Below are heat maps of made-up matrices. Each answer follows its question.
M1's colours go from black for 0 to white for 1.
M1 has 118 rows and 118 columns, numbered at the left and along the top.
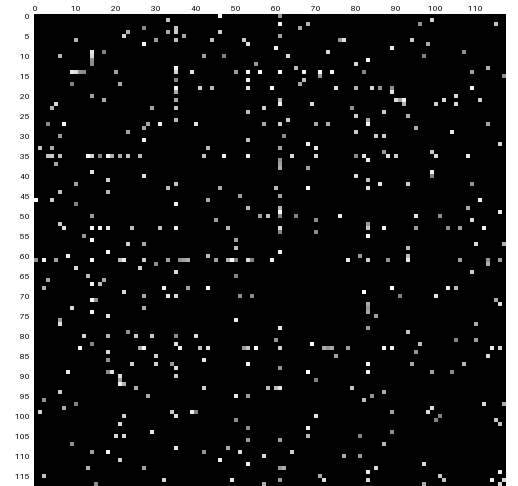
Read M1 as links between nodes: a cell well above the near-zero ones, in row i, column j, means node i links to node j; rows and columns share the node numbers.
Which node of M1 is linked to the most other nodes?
node 61
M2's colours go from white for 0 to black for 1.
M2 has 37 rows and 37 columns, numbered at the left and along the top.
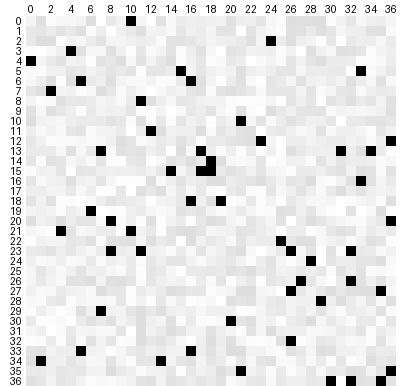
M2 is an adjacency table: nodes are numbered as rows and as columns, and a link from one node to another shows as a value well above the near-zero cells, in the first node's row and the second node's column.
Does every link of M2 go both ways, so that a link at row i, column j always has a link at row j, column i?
no
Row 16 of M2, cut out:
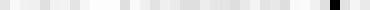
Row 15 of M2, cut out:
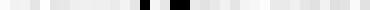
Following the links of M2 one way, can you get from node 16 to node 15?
yes
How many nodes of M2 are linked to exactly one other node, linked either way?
4
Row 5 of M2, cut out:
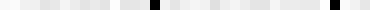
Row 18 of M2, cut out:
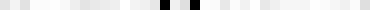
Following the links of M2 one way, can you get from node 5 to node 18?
yes
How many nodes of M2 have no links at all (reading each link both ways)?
1
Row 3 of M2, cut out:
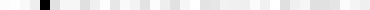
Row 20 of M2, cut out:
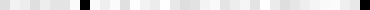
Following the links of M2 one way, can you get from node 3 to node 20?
no
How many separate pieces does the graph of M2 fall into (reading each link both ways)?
4
